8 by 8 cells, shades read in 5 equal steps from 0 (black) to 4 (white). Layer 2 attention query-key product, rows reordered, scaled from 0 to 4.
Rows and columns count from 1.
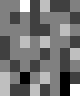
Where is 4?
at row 1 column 3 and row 8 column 8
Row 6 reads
2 1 2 1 2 2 1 2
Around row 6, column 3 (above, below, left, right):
2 0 1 1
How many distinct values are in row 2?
2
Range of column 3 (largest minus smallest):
4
